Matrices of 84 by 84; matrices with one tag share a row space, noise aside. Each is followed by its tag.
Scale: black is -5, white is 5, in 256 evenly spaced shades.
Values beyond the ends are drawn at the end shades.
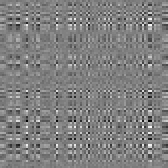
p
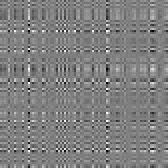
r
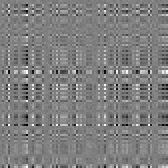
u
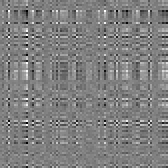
u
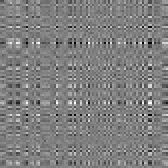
p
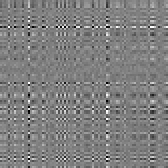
r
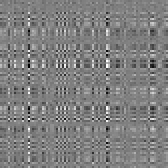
r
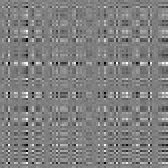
u
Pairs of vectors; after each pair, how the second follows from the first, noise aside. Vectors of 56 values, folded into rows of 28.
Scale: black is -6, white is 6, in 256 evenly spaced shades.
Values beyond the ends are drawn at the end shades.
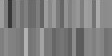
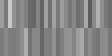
sign-scrambled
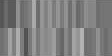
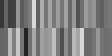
scaled up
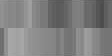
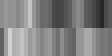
scaled up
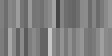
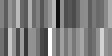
scaled up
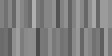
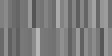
sign-scrambled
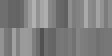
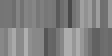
reversed
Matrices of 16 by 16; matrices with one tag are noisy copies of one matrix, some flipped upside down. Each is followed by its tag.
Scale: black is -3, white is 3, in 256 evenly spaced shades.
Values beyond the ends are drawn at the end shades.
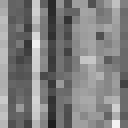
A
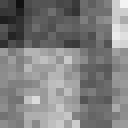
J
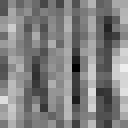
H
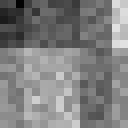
J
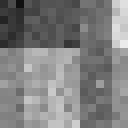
J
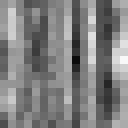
H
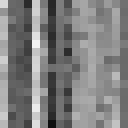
A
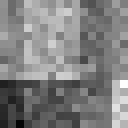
J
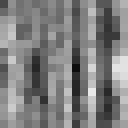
H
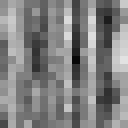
H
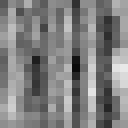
H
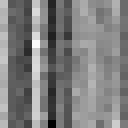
A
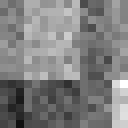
J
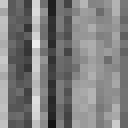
A
